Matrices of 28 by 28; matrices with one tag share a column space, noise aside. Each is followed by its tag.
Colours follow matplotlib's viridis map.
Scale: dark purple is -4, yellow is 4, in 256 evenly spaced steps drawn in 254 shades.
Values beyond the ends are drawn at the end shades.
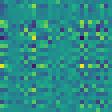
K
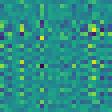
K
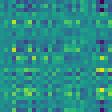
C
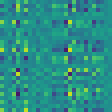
C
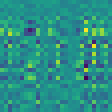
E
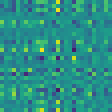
C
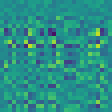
E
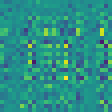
E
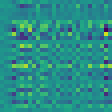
K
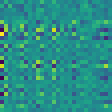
K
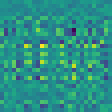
E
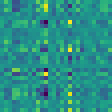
C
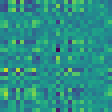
C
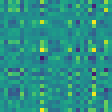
C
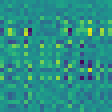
E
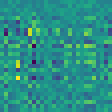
E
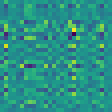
K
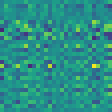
K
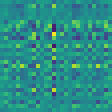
K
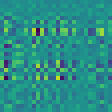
E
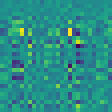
E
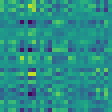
C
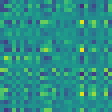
C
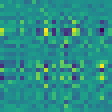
E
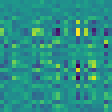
E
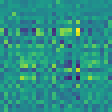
E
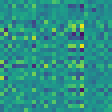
K
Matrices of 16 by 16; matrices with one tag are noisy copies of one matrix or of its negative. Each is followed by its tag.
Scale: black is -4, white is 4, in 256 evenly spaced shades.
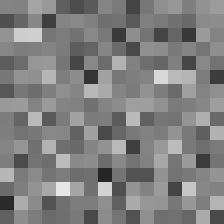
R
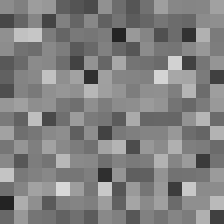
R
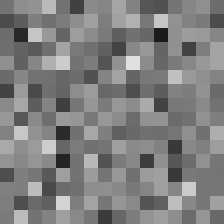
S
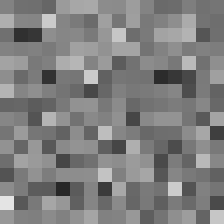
R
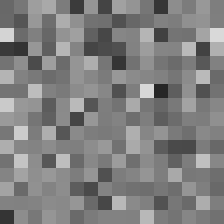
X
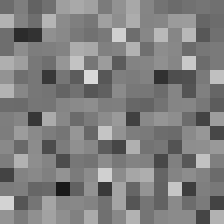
R
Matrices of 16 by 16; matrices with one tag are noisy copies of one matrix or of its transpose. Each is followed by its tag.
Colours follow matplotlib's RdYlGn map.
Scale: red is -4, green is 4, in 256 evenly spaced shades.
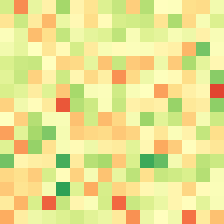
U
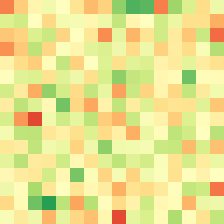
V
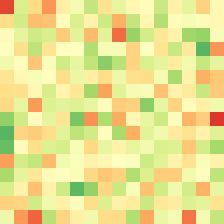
V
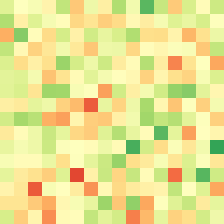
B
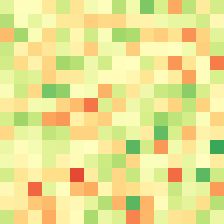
B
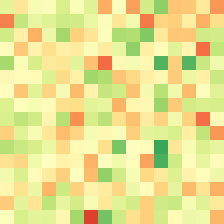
U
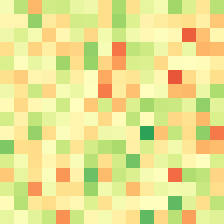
B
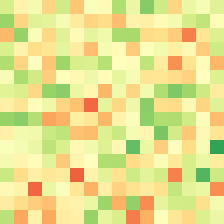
B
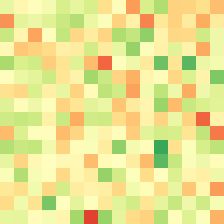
U
